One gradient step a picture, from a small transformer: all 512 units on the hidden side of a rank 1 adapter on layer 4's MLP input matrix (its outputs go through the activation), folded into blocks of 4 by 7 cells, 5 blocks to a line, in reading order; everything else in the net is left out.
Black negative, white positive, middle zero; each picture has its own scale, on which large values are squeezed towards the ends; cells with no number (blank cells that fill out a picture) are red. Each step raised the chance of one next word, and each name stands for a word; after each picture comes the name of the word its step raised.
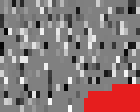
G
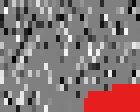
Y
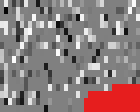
Y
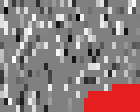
Y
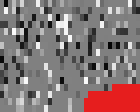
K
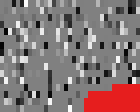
G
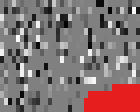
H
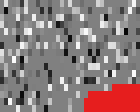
Y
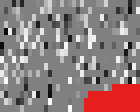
G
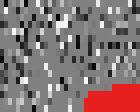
K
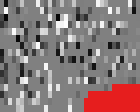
K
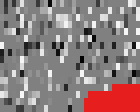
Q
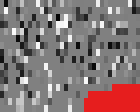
K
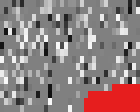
G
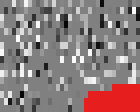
H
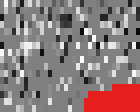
Q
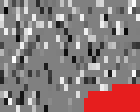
Y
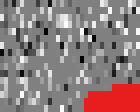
Q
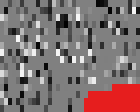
H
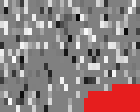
Y
